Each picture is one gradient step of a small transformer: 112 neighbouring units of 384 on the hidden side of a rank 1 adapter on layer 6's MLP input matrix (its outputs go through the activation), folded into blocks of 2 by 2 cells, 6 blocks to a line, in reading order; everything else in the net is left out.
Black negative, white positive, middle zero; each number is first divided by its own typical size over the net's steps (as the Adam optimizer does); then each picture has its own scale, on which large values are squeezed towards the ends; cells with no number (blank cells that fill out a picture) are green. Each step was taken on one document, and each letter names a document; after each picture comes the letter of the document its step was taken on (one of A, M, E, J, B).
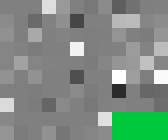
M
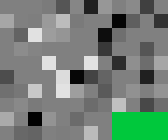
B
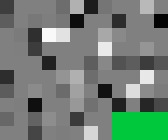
B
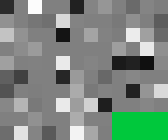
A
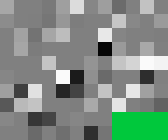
B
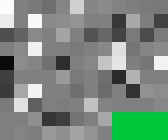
A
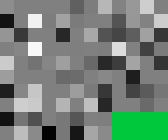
A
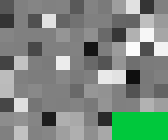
A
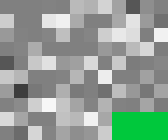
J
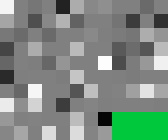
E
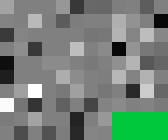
E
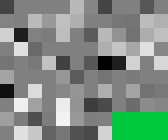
A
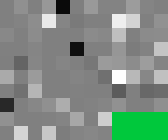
M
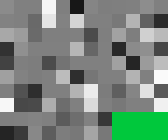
E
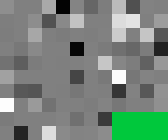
M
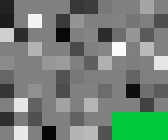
A
